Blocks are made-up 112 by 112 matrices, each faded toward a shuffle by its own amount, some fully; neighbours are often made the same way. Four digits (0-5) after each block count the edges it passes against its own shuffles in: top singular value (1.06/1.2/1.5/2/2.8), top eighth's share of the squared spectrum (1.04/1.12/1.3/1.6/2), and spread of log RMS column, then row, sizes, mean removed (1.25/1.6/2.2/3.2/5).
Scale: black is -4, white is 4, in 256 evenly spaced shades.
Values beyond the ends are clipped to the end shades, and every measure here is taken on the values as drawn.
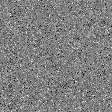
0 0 0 0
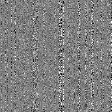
2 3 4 0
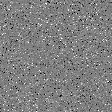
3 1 0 0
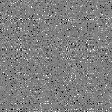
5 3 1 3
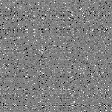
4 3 2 2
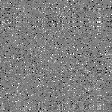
4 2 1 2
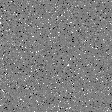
0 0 0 0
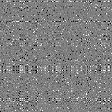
5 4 2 3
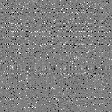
5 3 2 3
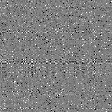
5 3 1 2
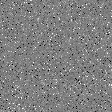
2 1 0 0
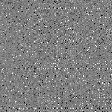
4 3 2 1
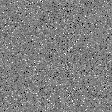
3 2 0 0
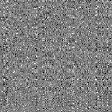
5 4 3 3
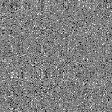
4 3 2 1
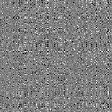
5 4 3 3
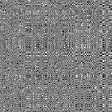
5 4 3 3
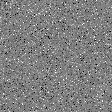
0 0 0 0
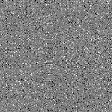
4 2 1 1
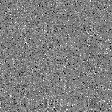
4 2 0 1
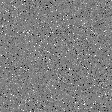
0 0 0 0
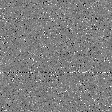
2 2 0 1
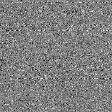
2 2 0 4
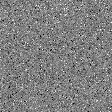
0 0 0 0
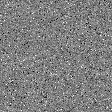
0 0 0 0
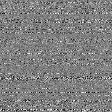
2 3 0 4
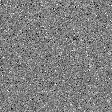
0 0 0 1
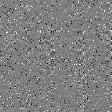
4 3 2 1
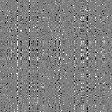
5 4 3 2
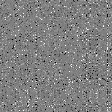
4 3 2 1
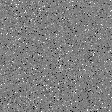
2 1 0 0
